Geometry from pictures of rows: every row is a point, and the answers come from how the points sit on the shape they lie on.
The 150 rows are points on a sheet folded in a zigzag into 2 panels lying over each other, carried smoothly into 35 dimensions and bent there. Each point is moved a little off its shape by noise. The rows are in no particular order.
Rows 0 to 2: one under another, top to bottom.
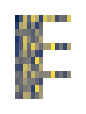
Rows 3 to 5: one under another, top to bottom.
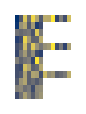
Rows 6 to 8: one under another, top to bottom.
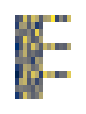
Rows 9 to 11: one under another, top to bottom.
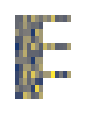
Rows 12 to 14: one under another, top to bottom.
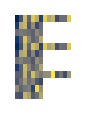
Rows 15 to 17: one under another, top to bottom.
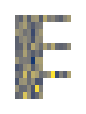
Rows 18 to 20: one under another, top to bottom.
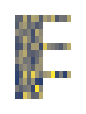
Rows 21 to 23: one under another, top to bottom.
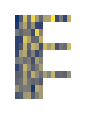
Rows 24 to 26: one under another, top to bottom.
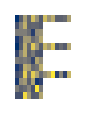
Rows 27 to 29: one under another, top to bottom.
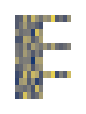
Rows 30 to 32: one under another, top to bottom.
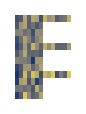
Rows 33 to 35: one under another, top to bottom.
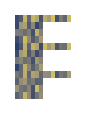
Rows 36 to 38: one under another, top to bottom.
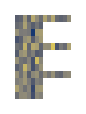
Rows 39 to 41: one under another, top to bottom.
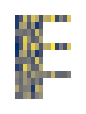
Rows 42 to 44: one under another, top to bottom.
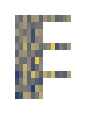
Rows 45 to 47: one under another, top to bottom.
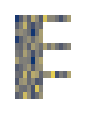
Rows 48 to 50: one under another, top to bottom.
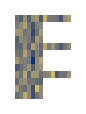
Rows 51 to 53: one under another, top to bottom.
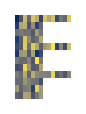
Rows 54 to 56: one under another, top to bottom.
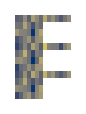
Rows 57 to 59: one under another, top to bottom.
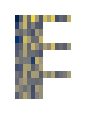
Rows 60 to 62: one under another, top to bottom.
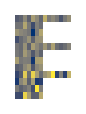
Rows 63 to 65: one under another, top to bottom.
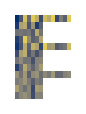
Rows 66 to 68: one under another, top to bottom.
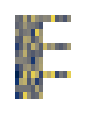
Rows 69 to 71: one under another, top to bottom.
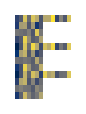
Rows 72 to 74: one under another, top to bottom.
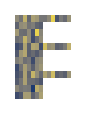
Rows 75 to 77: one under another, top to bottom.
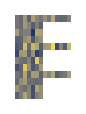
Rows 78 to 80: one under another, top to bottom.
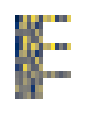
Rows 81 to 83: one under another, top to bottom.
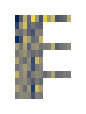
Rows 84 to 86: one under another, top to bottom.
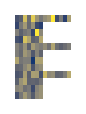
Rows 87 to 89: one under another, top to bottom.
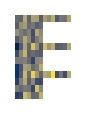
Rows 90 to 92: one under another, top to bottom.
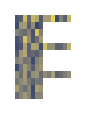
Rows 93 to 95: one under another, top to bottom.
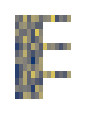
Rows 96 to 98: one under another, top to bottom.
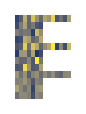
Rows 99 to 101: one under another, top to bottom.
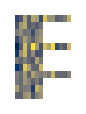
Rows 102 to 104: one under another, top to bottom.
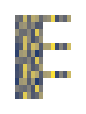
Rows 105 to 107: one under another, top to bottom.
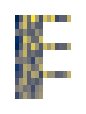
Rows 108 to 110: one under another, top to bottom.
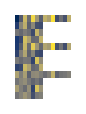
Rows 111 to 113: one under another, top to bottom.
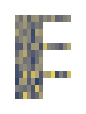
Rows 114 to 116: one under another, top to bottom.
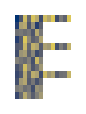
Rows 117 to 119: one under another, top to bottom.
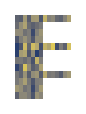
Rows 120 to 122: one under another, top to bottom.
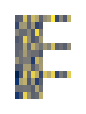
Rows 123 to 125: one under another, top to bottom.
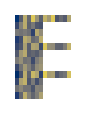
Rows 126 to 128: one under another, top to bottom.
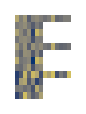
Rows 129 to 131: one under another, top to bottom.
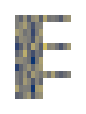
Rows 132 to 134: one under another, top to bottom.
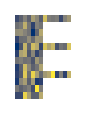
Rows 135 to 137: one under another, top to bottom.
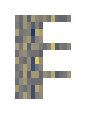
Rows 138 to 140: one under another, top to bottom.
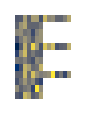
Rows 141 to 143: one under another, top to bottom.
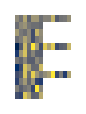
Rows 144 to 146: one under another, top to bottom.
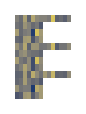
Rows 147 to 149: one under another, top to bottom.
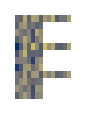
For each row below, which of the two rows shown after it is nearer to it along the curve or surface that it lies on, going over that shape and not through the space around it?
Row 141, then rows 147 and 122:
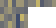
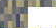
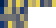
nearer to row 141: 147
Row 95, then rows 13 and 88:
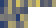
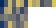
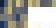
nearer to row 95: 88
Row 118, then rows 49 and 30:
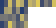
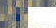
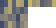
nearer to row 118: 30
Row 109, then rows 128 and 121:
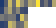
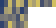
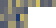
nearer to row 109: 121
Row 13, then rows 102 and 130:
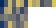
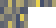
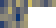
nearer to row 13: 102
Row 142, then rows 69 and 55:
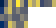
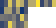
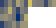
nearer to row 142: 69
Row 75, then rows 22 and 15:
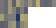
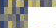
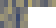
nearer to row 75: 22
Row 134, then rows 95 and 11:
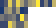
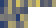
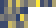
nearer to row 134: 11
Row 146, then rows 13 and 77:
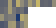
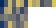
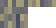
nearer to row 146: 13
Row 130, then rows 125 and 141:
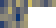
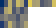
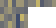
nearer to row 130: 125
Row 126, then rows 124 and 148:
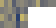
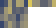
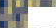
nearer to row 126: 124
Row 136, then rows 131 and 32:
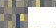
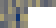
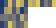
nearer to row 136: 32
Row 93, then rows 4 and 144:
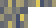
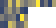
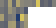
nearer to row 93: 4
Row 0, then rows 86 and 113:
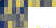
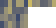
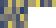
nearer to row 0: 113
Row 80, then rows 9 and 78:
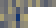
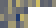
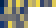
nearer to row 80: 9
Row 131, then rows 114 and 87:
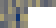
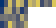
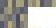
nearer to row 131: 114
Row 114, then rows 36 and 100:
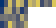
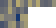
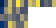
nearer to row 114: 100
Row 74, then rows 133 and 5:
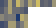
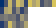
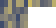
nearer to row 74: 133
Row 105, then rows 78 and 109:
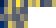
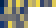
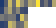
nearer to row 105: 78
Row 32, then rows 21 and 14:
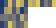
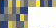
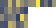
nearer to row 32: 21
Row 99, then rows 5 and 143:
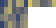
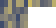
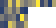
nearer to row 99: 5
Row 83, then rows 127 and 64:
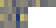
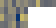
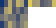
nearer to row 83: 64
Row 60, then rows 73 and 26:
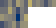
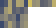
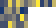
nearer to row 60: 26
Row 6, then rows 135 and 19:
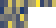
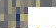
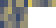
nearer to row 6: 19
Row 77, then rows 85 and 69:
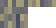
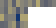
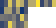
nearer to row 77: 69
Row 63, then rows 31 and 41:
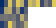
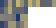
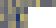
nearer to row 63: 31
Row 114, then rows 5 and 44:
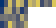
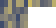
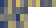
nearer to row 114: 5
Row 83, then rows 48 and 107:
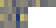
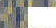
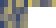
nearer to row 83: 48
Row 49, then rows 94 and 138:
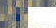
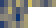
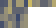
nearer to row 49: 94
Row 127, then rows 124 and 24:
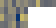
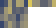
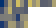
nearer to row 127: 24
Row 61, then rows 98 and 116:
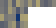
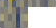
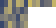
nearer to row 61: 116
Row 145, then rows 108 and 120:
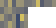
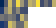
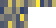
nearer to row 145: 120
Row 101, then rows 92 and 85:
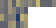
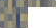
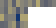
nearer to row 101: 85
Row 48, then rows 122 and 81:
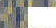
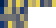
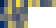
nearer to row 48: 122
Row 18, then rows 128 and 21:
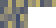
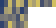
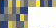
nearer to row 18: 128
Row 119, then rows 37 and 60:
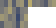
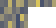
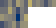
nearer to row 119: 37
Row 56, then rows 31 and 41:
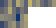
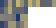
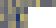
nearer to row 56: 31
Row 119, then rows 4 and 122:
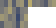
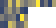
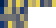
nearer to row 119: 122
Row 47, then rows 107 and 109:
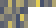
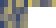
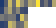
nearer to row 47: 107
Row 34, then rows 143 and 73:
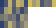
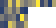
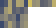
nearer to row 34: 73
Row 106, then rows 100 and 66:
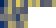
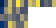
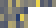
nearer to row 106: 100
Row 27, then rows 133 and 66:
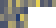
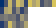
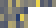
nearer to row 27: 66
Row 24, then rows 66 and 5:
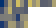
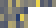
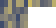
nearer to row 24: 66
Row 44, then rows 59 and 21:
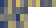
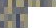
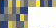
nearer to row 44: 21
